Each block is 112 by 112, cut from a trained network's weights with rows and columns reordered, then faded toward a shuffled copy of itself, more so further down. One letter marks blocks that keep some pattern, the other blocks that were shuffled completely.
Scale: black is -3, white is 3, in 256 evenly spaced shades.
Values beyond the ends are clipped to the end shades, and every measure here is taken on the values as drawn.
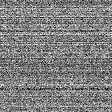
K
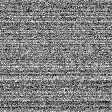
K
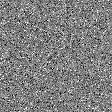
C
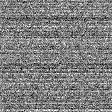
K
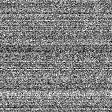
K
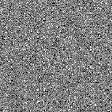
K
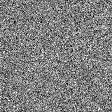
C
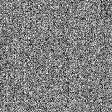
K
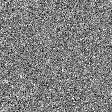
C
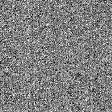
K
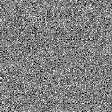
K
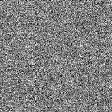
K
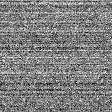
K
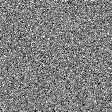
C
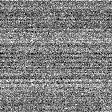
K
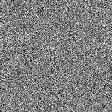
K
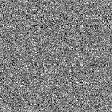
K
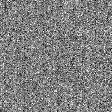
K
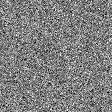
C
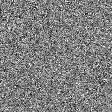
C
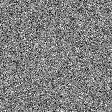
C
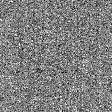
K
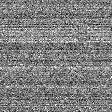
K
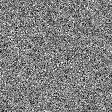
C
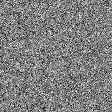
C
